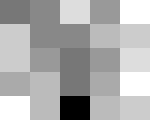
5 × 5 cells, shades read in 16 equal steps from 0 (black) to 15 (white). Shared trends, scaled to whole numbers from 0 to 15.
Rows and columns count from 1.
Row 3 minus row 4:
2 -2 0 -1 -2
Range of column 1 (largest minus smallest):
8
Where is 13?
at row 1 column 3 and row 3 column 5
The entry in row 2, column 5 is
12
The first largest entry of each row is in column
5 1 5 5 1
